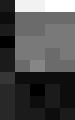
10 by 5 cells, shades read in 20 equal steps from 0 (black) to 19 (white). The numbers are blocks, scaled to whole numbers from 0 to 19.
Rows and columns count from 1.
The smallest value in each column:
0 1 0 1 1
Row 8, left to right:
3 2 0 2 1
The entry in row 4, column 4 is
9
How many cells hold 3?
3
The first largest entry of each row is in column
4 2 4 2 2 3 1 1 1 1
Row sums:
76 33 36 36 37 36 8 8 9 10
